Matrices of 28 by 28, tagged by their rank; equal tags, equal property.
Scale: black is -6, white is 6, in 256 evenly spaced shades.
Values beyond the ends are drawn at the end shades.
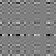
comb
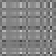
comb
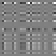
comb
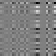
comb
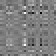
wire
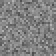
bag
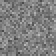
bag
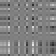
comb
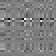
wire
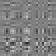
wire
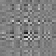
wire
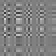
comb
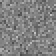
bag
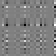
comb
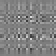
wire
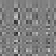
wire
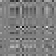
wire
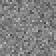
bag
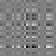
comb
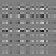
comb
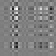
comb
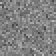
bag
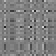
wire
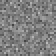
bag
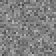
bag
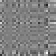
wire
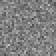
bag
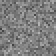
bag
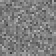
bag
